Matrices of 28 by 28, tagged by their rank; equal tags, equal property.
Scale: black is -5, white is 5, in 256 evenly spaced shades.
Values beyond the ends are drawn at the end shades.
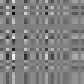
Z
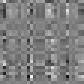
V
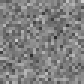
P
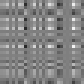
Z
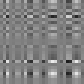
Z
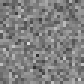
P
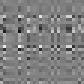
V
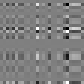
Z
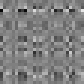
V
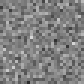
P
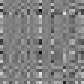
V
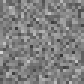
P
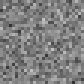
P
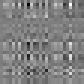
V
